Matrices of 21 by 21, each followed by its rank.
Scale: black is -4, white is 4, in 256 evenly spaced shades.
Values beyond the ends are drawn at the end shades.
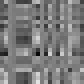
two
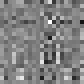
three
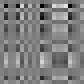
one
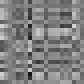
two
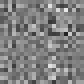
three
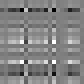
one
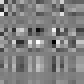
two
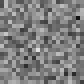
full rank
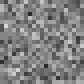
full rank
